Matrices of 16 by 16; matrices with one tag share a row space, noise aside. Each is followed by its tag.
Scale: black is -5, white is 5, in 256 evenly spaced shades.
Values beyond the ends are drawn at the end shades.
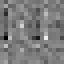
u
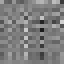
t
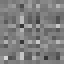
u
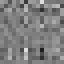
t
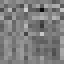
t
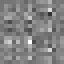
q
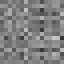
t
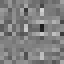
t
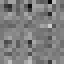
q
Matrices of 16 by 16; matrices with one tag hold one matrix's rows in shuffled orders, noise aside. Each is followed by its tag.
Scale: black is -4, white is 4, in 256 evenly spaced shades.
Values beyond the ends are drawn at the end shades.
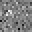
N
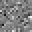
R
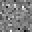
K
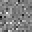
N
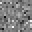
R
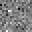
N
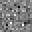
K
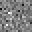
N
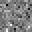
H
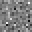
H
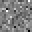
H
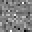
K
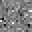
R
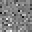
N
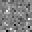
H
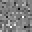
K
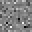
K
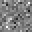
H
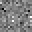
R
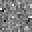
R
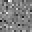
N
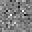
K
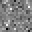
H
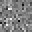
N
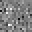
N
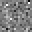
H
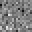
N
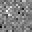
N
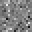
H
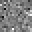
R
